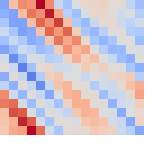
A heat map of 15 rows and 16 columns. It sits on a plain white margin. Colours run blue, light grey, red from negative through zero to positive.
Ninth with the highest average: bottom left. Calmest part: top right. Mirror symmetry: none. Ninth with the lowest average: middle left. Grain: diagonal, down to the right. Slope: none.
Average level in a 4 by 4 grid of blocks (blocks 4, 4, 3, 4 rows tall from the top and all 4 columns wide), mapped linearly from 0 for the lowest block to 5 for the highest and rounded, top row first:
1 5 1 1
0 2 3 1
1 2 2 3
5 2 3 1
